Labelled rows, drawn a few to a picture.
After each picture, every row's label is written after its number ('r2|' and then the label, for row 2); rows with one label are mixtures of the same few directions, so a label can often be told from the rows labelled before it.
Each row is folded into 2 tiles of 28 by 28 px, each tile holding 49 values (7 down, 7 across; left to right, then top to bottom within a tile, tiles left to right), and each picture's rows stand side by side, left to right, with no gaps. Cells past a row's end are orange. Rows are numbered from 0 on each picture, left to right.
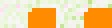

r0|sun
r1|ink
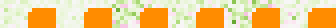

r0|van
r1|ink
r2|van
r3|ink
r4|ink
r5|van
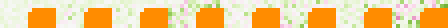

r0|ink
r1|van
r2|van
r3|van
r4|ink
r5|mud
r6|ink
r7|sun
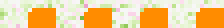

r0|van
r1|ink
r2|van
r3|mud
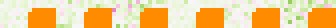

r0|ink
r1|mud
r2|sun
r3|van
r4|ink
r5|ink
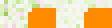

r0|mud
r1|mud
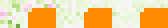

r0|van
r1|van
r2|van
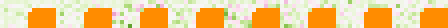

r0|van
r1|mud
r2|van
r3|van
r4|sun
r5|mud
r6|mud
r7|mud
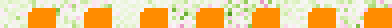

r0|ink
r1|sun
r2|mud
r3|van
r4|mud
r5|mud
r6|mud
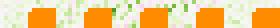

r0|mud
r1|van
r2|sun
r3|sun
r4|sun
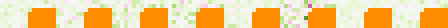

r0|mud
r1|ink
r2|van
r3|mud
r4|mud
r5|ink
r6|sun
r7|sun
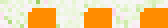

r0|mud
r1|ink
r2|sun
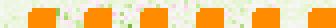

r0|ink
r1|sun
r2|van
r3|sun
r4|van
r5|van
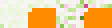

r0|ink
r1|ink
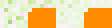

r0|ink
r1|mud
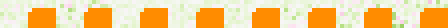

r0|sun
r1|ink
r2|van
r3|sun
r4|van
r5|van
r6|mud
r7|mud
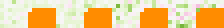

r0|mud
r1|ink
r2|sun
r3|van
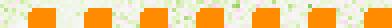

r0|van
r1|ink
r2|sun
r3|ink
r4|ink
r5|ink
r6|van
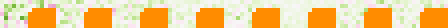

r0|sun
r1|van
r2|sun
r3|sun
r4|van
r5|sun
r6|mud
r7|mud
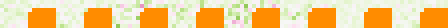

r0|van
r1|mud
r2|ink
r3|ink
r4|sun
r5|van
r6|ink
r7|sun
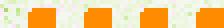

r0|van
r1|sun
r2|ink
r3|mud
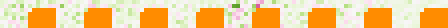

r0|sun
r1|mud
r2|van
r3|sun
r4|ink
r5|mud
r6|ink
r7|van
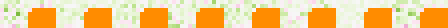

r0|van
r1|van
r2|sun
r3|mud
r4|van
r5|ink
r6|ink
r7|van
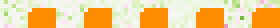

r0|mud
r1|van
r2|van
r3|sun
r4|ink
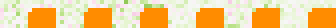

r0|van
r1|mud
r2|mud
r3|van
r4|mud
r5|van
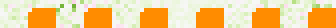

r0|ink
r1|sun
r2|mud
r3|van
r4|mud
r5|mud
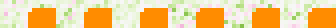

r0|mud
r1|van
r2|sun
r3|van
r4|van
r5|van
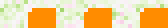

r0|sun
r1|van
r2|van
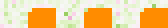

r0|mud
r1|van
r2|mud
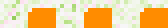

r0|van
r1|sun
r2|mud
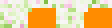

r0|mud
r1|ink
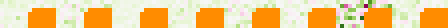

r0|ink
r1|sun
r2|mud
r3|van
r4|van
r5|ink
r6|ink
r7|sun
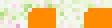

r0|van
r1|mud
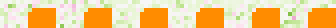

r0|ink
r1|sun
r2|van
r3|ink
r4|van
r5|van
